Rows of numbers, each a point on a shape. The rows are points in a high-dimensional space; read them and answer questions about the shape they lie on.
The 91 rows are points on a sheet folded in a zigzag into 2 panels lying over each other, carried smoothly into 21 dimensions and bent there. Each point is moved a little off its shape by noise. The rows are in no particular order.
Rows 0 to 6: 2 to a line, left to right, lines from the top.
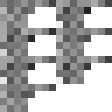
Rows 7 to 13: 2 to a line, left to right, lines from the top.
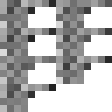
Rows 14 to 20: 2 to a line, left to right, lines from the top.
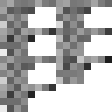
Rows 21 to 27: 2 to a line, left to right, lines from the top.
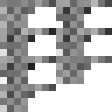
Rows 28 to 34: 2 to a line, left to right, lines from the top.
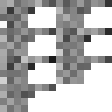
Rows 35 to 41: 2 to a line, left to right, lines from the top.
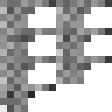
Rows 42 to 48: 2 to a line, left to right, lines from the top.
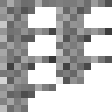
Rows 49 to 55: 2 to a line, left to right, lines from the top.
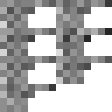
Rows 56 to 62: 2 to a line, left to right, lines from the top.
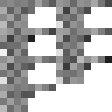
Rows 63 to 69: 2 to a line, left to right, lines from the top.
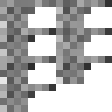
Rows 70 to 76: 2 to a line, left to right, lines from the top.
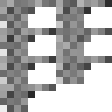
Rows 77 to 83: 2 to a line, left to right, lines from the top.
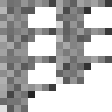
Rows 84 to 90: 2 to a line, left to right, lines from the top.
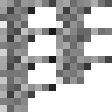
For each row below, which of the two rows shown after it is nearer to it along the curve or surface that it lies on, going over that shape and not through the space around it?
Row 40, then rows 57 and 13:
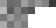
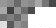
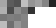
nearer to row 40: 13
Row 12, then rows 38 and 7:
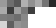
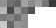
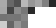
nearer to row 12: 38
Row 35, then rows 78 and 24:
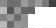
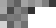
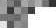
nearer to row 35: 24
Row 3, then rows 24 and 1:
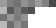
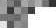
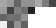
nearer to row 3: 1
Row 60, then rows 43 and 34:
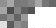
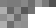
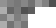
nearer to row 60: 43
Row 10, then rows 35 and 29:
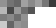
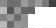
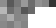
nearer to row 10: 35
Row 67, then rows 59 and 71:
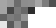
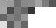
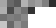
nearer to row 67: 59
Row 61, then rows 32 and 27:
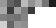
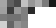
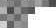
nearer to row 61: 32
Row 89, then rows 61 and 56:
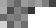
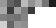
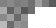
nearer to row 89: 61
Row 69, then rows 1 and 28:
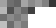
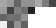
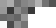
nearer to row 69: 1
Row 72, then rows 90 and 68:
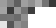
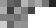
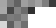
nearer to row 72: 90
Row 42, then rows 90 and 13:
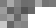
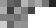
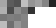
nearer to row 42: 90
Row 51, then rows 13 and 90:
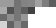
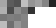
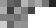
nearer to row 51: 13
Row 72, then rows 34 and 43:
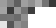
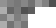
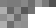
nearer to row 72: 43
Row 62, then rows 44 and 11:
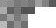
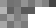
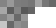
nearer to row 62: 44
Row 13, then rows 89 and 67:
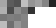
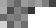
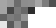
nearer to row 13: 89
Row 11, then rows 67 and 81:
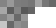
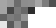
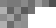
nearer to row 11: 81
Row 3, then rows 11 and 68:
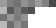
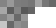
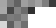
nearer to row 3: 68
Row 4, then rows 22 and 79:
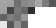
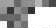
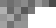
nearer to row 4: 22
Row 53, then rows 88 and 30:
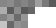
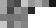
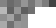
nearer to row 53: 30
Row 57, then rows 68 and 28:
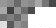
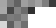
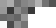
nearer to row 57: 28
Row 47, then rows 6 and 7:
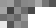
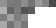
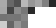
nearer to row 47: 7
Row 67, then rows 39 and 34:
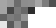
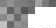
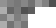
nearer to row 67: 34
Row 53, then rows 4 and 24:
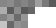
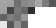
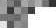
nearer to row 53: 24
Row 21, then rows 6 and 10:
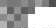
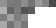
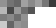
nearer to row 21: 10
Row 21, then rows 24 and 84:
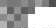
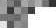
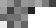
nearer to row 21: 24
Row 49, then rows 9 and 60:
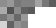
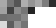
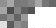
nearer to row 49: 60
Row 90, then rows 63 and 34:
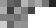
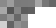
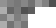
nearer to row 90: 63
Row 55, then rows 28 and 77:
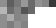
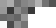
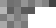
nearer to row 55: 77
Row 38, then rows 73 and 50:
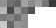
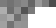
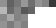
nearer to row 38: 73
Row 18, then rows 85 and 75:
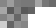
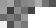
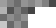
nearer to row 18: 85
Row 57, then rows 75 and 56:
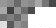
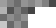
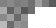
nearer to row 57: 56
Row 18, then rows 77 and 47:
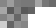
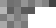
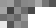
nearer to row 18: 47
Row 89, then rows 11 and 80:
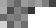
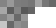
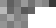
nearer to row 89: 80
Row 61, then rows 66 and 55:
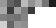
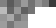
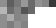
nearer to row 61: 66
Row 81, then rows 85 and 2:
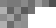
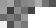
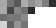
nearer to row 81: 85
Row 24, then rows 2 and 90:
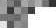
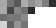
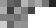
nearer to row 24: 90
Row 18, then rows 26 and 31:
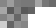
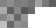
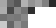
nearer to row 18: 26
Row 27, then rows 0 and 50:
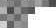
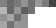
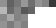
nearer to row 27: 0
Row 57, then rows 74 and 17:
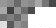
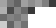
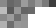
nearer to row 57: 17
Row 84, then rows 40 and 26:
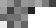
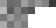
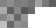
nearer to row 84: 40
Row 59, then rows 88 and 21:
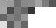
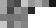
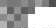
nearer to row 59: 88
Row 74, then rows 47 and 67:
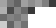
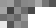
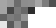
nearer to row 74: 67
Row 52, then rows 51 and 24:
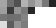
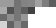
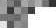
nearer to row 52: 24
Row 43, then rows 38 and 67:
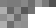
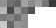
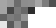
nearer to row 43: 38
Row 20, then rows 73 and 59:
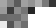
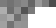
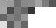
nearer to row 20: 59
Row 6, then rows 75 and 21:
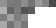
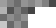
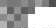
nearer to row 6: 75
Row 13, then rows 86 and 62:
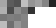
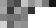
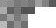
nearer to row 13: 86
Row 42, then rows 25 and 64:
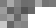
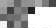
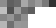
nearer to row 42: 64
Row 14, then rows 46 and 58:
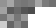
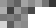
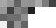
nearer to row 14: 58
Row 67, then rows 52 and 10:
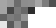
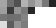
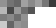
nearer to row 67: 52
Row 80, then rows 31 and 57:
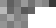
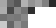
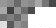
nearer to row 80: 31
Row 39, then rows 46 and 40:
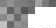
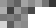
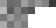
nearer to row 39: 46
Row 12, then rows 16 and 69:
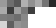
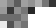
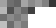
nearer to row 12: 16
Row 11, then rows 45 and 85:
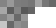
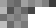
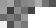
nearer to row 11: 85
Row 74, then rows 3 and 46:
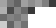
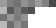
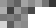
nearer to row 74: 3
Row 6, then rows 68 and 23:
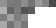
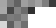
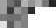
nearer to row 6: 68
